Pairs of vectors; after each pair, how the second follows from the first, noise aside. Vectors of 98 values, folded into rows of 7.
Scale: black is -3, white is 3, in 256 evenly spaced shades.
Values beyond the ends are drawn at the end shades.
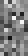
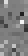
partly zeroed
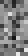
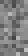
shrunk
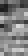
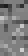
partly zeroed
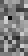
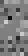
partly zeroed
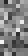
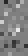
partly zeroed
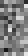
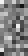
reversed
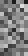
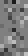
partly zeroed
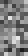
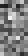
reversed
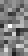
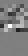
partly zeroed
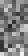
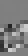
partly zeroed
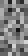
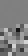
partly zeroed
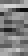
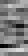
reversed
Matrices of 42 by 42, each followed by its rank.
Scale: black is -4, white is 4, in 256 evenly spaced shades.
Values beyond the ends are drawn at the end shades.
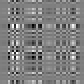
one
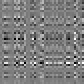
two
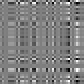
one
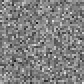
full rank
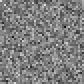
full rank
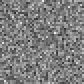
full rank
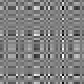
one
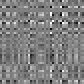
two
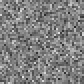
full rank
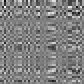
two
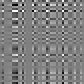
one
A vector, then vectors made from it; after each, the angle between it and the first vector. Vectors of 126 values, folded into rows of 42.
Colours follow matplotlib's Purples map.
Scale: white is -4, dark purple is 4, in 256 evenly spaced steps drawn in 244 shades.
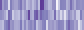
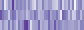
orthogonal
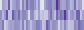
nearly opposite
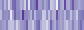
orthogonal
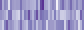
nearly parallel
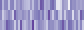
partly aligned
